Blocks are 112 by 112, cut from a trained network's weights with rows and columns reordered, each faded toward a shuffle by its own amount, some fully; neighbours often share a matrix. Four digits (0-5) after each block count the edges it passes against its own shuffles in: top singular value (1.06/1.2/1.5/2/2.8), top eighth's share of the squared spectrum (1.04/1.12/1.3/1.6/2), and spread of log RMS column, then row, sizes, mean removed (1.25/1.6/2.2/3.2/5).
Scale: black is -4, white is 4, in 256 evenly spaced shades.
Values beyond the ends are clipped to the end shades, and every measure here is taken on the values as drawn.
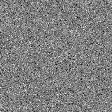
2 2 0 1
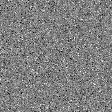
0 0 0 0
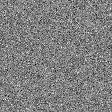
0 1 0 0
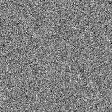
2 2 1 0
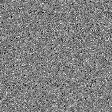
1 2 0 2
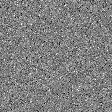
0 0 0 0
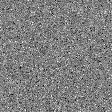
1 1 0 1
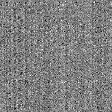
3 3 1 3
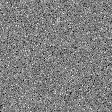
0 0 0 0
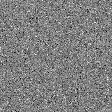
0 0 0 0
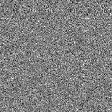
3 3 1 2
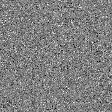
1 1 0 1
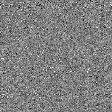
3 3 0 2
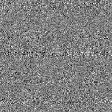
3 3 1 3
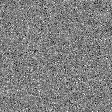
0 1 0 0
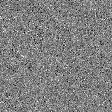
1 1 0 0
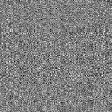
4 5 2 3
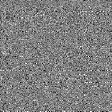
3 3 1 3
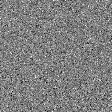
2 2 0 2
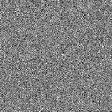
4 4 2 2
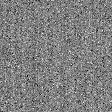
2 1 0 0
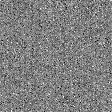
2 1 0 0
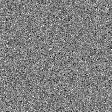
2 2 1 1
